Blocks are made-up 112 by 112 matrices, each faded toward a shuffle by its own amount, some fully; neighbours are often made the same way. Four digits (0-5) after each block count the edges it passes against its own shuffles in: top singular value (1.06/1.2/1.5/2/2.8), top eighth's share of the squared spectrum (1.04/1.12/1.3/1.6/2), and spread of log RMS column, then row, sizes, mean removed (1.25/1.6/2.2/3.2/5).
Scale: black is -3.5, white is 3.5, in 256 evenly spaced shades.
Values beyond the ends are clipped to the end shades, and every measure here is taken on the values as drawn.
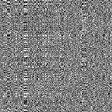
5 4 3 3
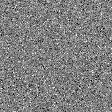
0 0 0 0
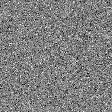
2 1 0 0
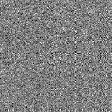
4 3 2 2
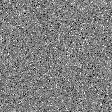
0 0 0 0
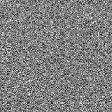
4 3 2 2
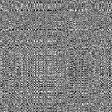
5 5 3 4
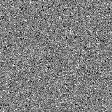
3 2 0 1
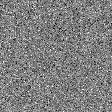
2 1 0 0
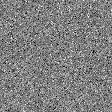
1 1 0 0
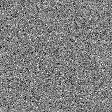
2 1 0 0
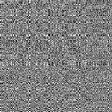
5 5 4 3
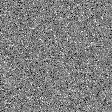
2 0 0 0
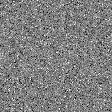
3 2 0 0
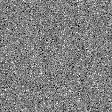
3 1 1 0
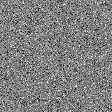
2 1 0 0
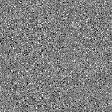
4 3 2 1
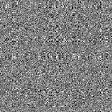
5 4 2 3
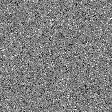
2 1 0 0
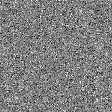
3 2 0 0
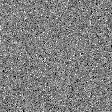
3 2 0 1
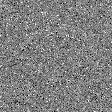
1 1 0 0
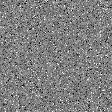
0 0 1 0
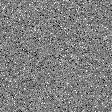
0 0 0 0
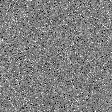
0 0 0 0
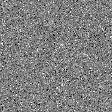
0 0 1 0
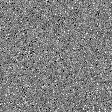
0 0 0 0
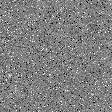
0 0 0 0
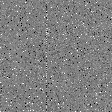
2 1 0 0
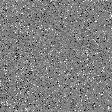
0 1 1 0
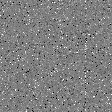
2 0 0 0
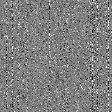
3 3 3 0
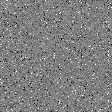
1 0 1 0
